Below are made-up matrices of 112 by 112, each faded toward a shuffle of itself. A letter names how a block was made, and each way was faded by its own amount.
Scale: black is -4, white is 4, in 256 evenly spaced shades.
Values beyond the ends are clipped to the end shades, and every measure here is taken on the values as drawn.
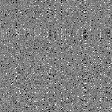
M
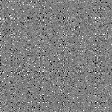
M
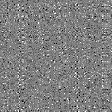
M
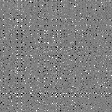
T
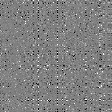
T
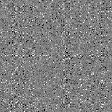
M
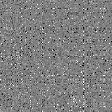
M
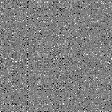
M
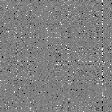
T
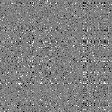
T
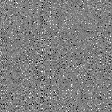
M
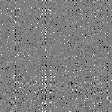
T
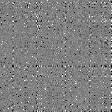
T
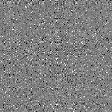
M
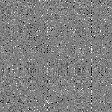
M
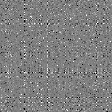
T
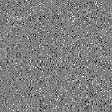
M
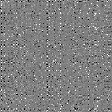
T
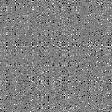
T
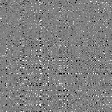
T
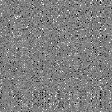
M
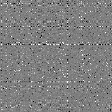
T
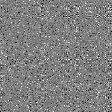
M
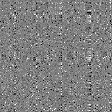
M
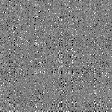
M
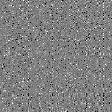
M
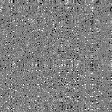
M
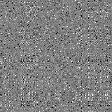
M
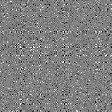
T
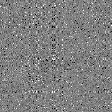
M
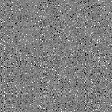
M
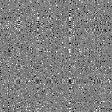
M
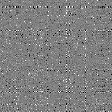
T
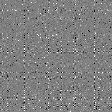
T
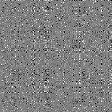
T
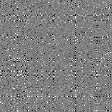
T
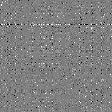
T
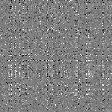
T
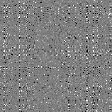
T
